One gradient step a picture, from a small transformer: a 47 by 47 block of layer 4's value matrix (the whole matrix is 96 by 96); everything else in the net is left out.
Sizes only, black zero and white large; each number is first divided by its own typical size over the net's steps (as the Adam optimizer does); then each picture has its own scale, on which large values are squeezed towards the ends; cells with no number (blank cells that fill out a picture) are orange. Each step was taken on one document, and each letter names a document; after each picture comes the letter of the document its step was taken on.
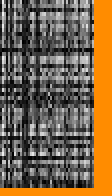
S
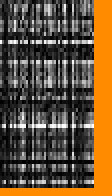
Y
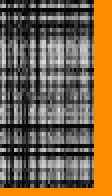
S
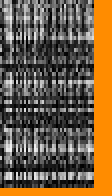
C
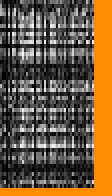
Y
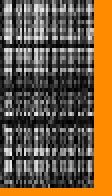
C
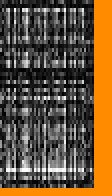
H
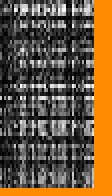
Y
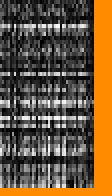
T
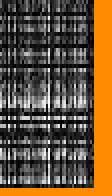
T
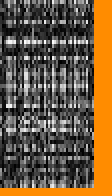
H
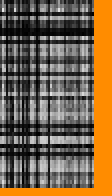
S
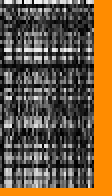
C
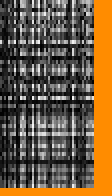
Y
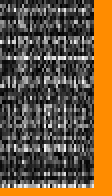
H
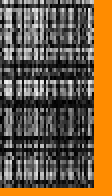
C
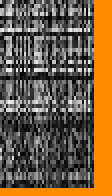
C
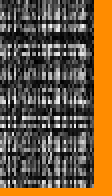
T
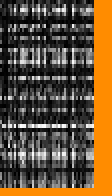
Y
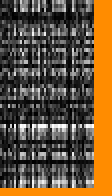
Y
